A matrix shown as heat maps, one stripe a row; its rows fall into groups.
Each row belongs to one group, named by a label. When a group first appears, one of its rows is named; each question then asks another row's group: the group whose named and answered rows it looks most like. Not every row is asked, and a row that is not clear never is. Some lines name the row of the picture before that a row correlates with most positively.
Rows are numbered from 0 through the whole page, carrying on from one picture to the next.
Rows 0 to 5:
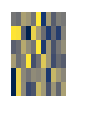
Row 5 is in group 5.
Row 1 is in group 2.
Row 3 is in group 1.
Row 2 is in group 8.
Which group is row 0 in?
8
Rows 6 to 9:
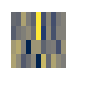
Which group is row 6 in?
8
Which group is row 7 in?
8
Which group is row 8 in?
2
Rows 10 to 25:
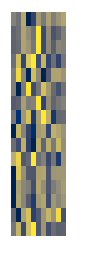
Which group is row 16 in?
8
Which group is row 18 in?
5
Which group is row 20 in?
2
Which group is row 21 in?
5
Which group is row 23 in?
5
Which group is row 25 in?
2
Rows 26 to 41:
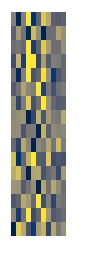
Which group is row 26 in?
1
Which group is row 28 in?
1
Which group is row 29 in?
2
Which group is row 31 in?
8
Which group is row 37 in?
2
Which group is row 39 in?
8
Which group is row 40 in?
1
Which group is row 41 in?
5
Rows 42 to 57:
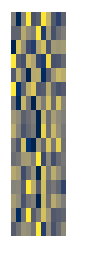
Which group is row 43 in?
8
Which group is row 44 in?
5
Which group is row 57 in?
8
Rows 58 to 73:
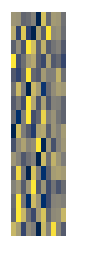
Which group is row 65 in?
1
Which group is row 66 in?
5
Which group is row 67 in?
8
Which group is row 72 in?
5
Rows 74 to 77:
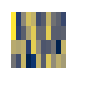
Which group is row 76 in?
2
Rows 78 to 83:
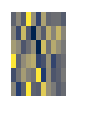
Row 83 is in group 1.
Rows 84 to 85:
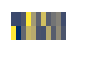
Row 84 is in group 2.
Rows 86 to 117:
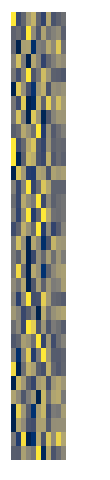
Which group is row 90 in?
1
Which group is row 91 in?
5
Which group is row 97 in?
5
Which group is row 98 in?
1
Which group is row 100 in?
1
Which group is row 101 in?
8
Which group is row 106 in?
1
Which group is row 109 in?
8
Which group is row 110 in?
1
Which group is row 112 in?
5
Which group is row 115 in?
5
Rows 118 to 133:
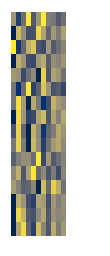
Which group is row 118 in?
1
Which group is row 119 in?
5
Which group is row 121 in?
5
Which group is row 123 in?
1
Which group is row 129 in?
2
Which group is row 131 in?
5
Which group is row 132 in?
5
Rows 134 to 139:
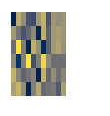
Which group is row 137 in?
1
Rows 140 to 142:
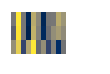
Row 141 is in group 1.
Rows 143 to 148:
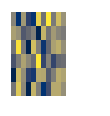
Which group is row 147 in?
5
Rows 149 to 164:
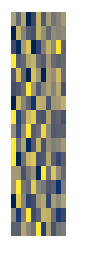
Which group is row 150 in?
5
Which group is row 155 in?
5
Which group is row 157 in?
1
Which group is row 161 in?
2
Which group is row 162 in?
5
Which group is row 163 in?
1
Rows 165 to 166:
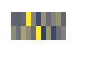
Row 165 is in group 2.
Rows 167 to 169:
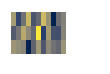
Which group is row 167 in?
1
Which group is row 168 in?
8
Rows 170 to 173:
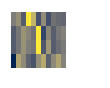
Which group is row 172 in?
8
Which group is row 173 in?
5
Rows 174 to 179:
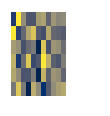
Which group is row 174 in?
5
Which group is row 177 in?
1
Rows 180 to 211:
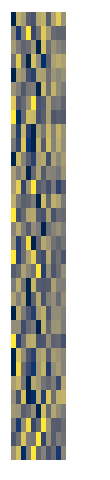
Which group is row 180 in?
5
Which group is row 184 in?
5
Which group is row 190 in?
5
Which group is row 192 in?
2
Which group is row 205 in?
5
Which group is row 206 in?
2
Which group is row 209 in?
1
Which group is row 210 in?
8
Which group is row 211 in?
2
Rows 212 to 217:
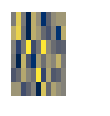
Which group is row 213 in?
2
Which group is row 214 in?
1
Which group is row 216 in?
8
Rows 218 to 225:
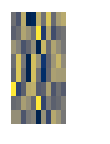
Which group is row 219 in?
8
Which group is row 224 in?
8
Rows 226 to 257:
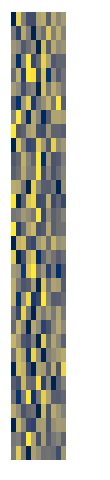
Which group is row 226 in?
5
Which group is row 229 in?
1
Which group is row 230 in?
2
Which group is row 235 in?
5
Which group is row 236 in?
8
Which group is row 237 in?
8
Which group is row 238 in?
2
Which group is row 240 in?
8
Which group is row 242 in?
5
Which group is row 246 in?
1
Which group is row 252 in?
8
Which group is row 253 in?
1
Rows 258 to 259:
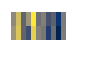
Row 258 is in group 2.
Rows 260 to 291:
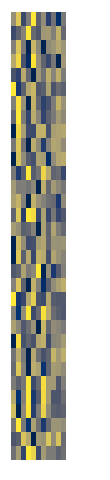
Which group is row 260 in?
2
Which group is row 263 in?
2
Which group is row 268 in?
5
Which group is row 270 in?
5
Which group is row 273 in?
2
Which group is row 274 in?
2
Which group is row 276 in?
5
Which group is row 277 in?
5
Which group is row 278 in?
8
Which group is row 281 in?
1
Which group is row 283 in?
5
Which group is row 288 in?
1
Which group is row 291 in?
2
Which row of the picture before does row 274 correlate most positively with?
258
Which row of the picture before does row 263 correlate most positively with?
259
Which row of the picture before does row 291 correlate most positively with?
258
